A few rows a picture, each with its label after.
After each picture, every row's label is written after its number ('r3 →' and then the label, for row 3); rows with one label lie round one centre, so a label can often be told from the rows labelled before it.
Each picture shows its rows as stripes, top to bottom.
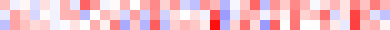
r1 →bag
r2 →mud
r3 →mud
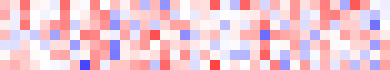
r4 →mud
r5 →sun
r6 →sun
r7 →bag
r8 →sun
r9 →sun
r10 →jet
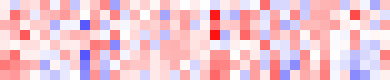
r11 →sun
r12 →mud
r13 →jet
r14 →mud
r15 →sun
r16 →jet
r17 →jet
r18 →jet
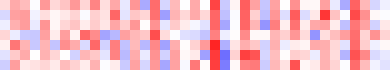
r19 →mud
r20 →mud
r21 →mud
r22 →bag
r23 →mud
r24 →mud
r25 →mud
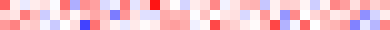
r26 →bag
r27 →sun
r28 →jet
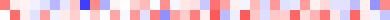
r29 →jet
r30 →mud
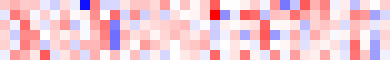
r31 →jet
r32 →mud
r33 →sun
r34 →sun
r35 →sun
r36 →mud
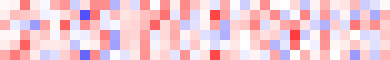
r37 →sun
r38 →jet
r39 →bag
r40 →sun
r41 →sun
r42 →jet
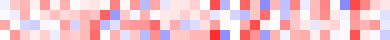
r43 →mud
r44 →sun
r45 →bag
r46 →mud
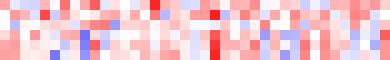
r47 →bag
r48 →mud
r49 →sun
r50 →jet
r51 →jet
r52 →jet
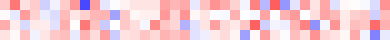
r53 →jet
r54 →sun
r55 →bag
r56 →sun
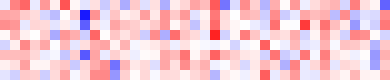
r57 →mud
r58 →jet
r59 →jet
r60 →mud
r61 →sun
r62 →jet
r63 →sun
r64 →sun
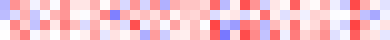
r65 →mud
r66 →sun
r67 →mud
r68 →mud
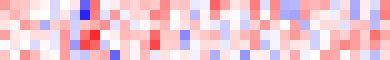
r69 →jet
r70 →jet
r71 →sun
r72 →bag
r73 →bag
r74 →sun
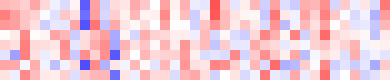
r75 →jet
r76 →jet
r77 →jet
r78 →sun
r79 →sun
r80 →sun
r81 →jet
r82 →sun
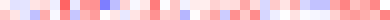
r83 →bag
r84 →bag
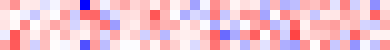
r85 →jet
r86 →bag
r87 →sun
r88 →mud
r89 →jet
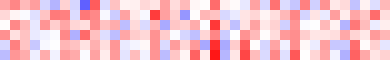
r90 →jet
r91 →bag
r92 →mud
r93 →bag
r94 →mud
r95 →mud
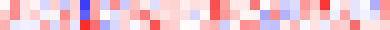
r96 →jet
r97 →jet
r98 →bag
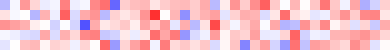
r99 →sun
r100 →bag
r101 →jet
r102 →bag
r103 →sun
